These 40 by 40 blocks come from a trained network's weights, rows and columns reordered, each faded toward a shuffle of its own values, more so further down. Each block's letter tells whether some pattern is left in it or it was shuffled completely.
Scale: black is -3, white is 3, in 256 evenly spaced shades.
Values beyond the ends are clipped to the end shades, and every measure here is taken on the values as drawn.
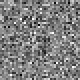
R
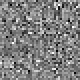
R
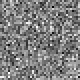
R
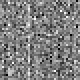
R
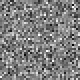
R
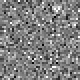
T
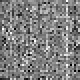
R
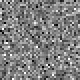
T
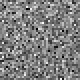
T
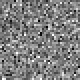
T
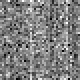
R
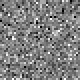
T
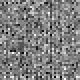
R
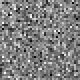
T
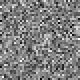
R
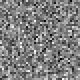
T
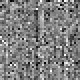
R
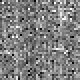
R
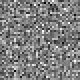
R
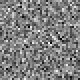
T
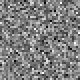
T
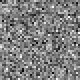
T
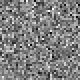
T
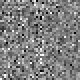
R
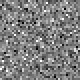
T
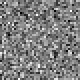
R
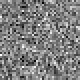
R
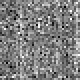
R
